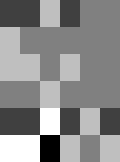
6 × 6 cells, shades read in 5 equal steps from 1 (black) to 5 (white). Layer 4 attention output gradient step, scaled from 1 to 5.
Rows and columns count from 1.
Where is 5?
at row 5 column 3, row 6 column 1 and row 6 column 2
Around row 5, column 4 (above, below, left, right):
3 4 5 4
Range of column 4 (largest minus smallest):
2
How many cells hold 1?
1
